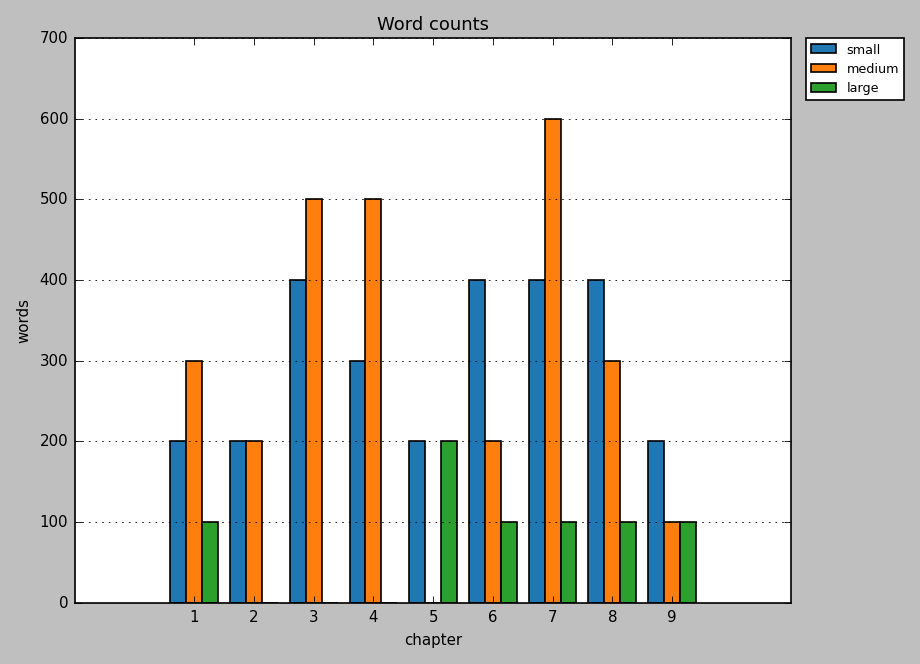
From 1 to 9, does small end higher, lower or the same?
the same
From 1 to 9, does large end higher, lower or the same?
the same
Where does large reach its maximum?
5
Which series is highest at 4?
medium
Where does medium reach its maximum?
7
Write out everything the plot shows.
Title: Word counts
x-axis: chapter, ticks 1 2 3 4 5 6 7 8 9
y-axis: words, ticks 0 100 200 300 400 500 600 700
Legend: small, medium, large
Values:
small: 200 200 400 300 200 400 400 400 200
medium: 300 200 500 500 0 200 600 300 100
large: 100 0 0 0 200 100 100 100 100
